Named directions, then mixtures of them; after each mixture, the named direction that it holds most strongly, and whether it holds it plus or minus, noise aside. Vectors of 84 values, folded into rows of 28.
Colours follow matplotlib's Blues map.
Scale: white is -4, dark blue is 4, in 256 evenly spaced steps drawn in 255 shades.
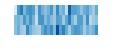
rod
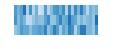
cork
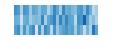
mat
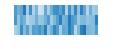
cork, plus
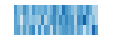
mat, plus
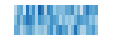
cork, minus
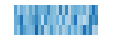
mat, minus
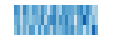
mat, plus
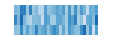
cork, plus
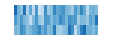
cork, plus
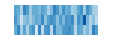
mat, plus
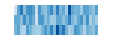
rod, plus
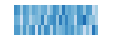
mat, plus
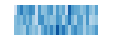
rod, plus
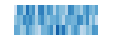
rod, plus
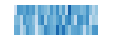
rod, plus
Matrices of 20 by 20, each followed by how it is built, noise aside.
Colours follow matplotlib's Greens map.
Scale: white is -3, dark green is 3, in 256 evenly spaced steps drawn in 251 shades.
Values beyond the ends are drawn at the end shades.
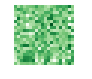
low rank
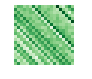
Toeplitz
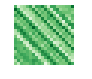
Toeplitz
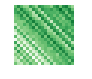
Toeplitz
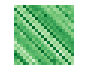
Toeplitz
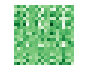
low rank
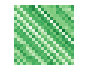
Toeplitz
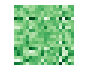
low rank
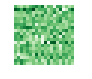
low rank
